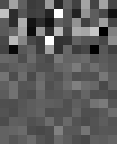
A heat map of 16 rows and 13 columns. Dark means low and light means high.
No regular stripes run through it. There is no overall slope. The values are skewed, with a long tail toward high values. The bottom left is the smoothest part. The bottom part is calmer, past a seam about 40% of the way down. The halves do not mirror each other.
